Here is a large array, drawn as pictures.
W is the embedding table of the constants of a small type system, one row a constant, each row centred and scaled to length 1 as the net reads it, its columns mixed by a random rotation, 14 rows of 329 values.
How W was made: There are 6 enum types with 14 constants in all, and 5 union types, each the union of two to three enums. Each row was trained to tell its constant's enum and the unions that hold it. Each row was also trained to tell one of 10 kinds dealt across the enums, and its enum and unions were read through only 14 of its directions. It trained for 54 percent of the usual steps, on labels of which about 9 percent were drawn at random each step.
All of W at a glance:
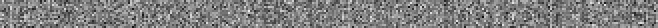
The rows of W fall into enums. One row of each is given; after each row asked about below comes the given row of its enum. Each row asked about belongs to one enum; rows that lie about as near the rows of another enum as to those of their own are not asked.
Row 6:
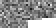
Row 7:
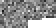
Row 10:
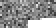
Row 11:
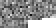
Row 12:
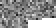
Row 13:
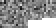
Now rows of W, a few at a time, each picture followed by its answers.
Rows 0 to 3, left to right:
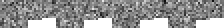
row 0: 7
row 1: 6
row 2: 10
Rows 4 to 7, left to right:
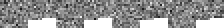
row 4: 13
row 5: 11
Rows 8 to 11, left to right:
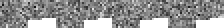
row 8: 10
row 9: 7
